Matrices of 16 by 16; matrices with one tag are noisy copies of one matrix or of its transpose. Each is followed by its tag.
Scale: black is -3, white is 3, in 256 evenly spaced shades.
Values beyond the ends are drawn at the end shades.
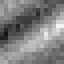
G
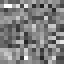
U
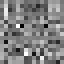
U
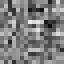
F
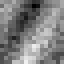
G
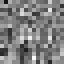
F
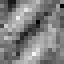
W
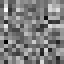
U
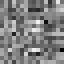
F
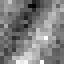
G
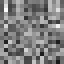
U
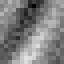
G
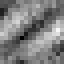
W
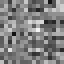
F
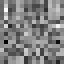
U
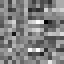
F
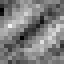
W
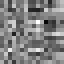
F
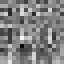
F
